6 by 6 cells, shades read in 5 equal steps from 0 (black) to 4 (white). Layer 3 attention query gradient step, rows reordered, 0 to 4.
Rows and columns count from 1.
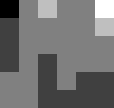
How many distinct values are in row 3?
2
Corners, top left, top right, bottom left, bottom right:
0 4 2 1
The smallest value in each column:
0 2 1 1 1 1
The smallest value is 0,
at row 1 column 1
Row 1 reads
0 2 3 2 2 4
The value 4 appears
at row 1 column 6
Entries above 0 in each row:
5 6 6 6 6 6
